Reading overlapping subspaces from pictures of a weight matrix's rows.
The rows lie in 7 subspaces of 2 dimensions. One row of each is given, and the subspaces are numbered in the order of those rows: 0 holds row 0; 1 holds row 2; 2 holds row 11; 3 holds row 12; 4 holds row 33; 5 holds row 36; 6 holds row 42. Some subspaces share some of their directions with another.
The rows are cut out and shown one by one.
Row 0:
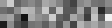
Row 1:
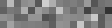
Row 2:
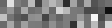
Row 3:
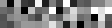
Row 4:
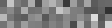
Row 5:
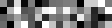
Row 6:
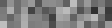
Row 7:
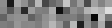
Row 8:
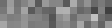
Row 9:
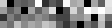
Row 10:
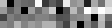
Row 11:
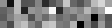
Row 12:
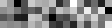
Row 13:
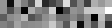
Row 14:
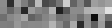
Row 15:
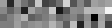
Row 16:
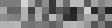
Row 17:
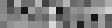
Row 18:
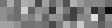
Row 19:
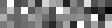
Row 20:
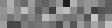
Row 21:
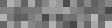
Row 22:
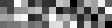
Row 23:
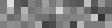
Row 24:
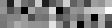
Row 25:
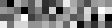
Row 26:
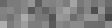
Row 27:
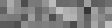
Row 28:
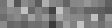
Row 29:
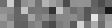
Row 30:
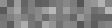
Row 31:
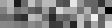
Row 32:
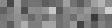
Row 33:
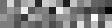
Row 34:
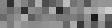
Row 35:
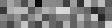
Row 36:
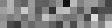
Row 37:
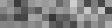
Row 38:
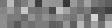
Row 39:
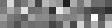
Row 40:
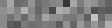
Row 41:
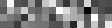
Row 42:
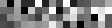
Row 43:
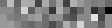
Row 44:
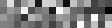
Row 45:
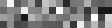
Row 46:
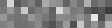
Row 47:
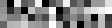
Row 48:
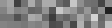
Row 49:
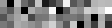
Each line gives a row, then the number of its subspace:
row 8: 0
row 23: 4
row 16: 6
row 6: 0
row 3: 6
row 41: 6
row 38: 5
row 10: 3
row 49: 2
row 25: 0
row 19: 4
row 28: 1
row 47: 1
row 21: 1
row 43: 6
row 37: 3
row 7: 4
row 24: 1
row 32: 2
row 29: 2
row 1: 5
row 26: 0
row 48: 3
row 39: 5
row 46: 4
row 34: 0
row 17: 1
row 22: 3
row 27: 6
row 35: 2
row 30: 2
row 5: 2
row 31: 3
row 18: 6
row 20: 5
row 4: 1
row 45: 0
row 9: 3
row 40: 5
